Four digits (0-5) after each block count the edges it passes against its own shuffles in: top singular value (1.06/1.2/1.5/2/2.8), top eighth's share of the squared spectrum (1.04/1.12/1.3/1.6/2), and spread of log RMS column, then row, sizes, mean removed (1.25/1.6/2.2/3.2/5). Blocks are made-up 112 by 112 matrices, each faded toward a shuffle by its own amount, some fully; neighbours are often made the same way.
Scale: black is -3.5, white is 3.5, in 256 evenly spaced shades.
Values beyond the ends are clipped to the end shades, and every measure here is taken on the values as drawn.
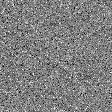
2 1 0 0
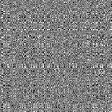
5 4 3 3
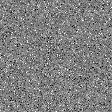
3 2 0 0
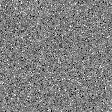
2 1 0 0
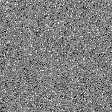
2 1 0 0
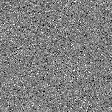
3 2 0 0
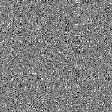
4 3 2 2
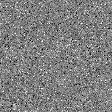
3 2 0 1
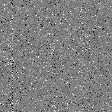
2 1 1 0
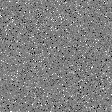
0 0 0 0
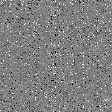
2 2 2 1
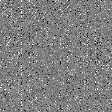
2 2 2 1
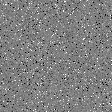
0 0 0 0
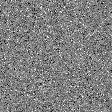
1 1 0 0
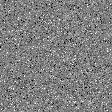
0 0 0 0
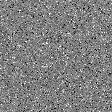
1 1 0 0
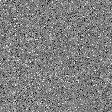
3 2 0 0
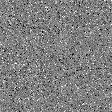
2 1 0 0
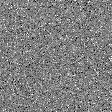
1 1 0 0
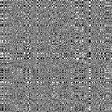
5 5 4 4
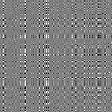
5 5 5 4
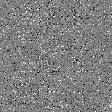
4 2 1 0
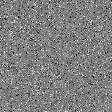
2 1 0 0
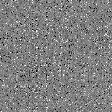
4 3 2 1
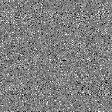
3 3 1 2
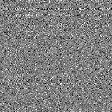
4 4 2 3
